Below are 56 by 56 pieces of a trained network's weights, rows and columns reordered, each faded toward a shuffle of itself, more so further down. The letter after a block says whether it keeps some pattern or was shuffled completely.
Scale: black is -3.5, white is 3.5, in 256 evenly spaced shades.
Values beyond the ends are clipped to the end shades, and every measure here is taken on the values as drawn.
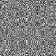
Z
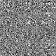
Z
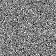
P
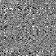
Z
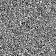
P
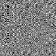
Z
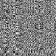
Z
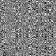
Z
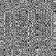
Z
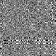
Z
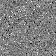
P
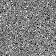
P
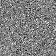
P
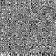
Z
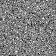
P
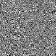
Z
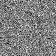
P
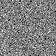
P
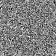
P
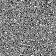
P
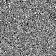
P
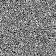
P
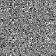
Z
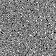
P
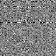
Z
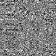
Z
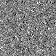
P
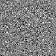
Z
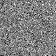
P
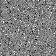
P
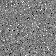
P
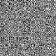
Z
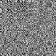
Z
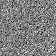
P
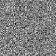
Z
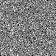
P
